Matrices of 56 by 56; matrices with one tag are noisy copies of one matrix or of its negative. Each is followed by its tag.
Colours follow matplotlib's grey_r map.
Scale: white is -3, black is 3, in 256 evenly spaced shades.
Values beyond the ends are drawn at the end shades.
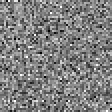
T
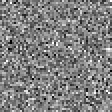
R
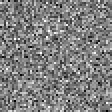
T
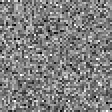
T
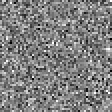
R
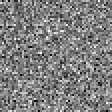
T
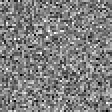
T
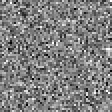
R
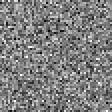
T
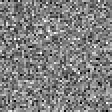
T
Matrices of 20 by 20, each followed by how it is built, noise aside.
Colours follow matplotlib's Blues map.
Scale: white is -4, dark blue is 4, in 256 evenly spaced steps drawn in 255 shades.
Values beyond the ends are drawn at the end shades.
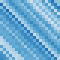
Toeplitz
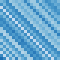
Toeplitz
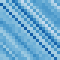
Toeplitz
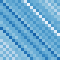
Toeplitz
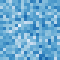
noise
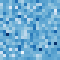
noise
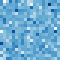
noise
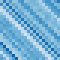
Toeplitz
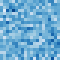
noise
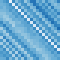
Toeplitz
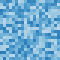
noise
